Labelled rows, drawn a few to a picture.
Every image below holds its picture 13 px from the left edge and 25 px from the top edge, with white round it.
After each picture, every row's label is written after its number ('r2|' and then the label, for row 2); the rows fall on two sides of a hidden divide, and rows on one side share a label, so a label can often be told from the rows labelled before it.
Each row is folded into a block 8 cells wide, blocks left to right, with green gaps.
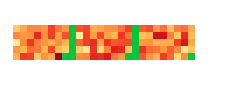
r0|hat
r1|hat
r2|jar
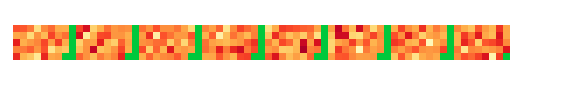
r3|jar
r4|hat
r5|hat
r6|hat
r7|hat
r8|hat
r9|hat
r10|hat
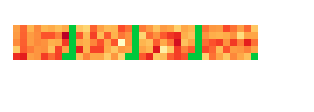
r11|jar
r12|hat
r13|hat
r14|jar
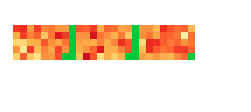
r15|hat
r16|hat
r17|hat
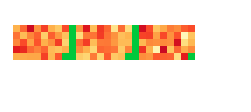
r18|jar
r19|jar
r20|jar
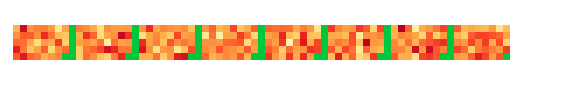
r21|jar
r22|hat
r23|jar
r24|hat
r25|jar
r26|hat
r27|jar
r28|jar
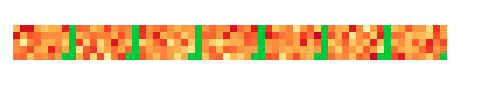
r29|hat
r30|hat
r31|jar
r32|hat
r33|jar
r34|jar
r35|hat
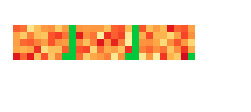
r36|jar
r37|jar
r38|hat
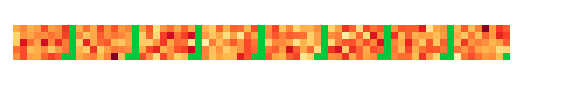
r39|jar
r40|hat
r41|hat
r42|hat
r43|jar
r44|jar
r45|hat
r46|hat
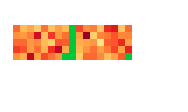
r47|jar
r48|hat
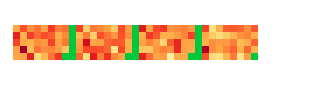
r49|jar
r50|jar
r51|hat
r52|jar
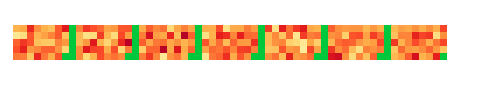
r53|jar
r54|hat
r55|hat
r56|hat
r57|hat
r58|hat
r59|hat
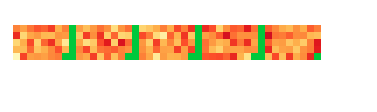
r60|hat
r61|jar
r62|hat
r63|jar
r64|hat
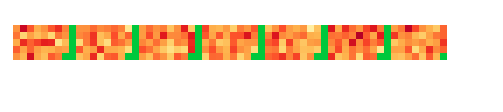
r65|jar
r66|jar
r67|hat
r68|jar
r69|jar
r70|jar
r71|hat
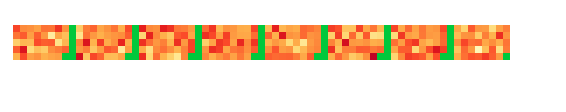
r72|hat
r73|jar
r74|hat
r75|hat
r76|jar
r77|hat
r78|hat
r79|hat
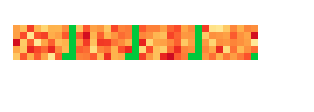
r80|hat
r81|jar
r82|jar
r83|hat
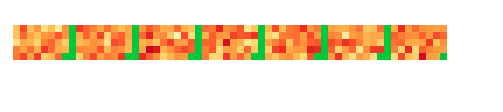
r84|hat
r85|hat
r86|hat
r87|jar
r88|hat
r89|hat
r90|hat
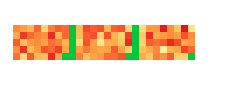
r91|jar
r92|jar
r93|hat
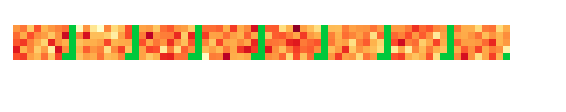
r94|jar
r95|hat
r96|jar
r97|hat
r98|jar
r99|hat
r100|jar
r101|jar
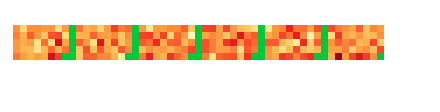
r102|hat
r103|jar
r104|hat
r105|jar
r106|jar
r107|hat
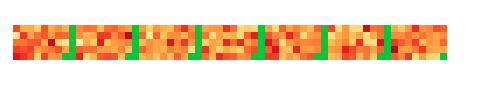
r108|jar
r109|jar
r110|jar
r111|jar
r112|jar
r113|hat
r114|jar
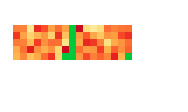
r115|hat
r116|hat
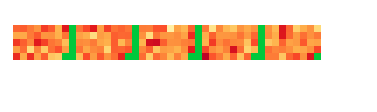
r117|jar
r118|hat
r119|jar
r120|jar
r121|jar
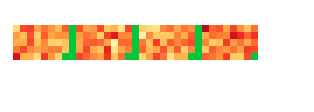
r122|jar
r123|jar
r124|hat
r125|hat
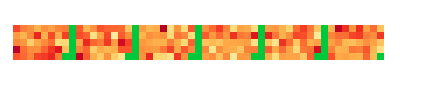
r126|jar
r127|jar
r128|hat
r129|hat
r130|hat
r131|jar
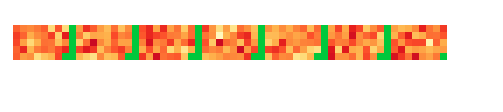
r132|jar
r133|hat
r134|jar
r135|hat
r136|hat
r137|hat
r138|jar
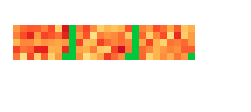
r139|jar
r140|hat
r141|jar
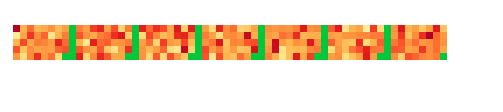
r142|jar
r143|jar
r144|jar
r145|hat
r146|jar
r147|hat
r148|jar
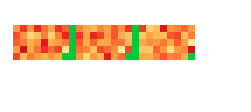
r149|jar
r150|jar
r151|hat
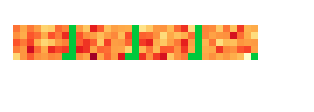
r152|hat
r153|jar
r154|jar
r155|hat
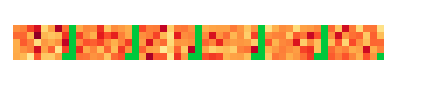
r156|hat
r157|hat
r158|hat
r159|hat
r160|hat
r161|hat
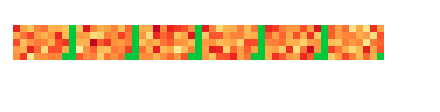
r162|hat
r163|hat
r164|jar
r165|jar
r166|hat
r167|hat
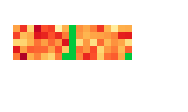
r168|hat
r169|hat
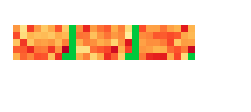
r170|hat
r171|hat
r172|hat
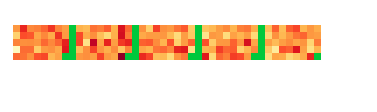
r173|hat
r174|hat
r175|hat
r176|jar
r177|hat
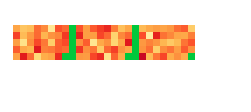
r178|hat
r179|hat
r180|jar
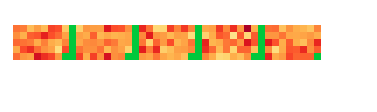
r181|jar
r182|jar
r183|hat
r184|jar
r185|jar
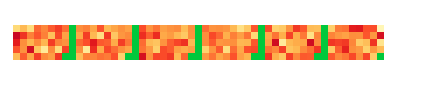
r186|hat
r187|hat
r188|jar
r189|hat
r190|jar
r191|jar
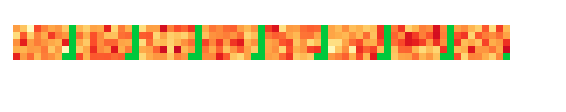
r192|jar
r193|hat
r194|hat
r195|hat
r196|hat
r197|hat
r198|hat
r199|hat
